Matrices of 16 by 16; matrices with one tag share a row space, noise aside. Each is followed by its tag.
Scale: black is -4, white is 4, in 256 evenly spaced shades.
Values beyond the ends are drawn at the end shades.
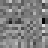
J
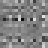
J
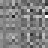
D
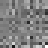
D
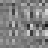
D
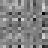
J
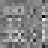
J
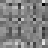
J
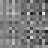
D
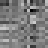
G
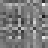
J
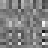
J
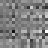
D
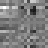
G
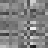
G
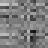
G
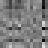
J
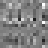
J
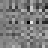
D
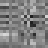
G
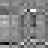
G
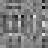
J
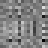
J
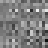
D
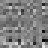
J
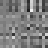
D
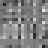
J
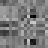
G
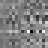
D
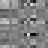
G
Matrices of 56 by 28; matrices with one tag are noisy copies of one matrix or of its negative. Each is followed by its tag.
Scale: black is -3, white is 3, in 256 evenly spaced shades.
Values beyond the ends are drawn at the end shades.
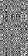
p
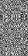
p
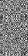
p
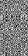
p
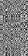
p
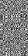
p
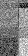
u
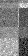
u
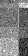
u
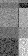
u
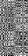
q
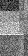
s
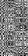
q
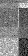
u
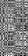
q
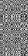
p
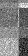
u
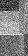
s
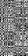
q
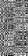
q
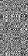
p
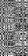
q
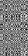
p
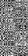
q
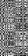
q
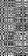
q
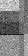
s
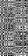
q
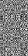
p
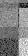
u
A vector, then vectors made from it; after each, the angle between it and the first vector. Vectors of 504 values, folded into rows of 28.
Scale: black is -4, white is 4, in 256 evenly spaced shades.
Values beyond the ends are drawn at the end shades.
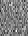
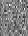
partly aligned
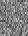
partly aligned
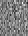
orthogonal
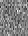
orthogonal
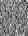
partly aligned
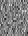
partly aligned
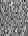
nearly parallel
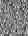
nearly opposite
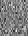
nearly parallel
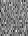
nearly parallel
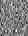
nearly parallel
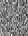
orthogonal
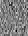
nearly opposite
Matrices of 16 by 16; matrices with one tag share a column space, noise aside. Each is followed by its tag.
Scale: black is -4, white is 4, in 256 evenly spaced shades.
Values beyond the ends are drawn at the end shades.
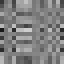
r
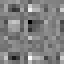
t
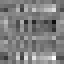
t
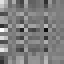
r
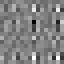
t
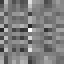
r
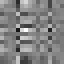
r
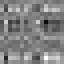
t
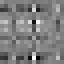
t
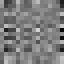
r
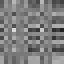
r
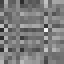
r
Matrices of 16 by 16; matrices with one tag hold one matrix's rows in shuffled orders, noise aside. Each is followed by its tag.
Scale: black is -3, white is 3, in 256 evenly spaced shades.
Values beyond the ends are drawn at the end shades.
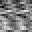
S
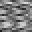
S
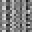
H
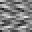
S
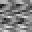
S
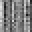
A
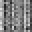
A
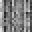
A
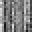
A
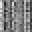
A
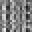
H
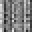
A
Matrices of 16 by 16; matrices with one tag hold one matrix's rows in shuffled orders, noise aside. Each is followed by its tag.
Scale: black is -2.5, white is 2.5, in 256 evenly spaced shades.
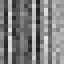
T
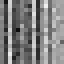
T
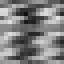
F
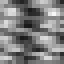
F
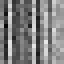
T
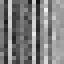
T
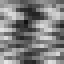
F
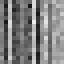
T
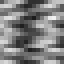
F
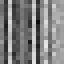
T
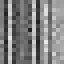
T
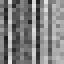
T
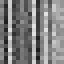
T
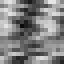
F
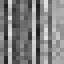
T
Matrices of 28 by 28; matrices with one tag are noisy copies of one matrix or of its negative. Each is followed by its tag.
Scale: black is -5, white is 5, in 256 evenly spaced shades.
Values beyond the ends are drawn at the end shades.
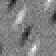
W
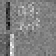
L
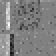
L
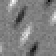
W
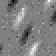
W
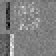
L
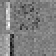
L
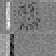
L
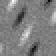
W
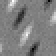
W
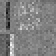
L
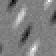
W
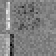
L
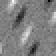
W
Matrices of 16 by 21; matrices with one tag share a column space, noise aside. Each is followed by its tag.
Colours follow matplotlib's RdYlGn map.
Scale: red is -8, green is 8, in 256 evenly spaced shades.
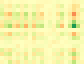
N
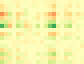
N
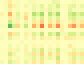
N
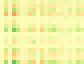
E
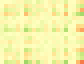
E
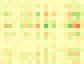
N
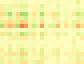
N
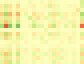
N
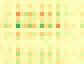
N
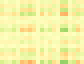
E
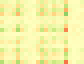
E
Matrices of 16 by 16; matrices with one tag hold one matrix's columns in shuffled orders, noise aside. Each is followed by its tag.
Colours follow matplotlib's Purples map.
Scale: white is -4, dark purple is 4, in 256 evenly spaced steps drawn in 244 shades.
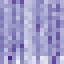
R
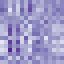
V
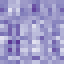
V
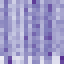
R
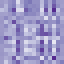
V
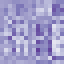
V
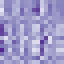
V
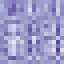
V
